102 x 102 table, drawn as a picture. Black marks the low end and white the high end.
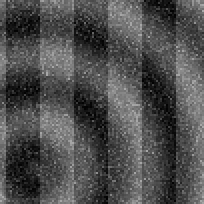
Average level on the scale: 30%. Rings: centred on the bottom left. Slope: none. Stripes: upright, repeating 3 times.
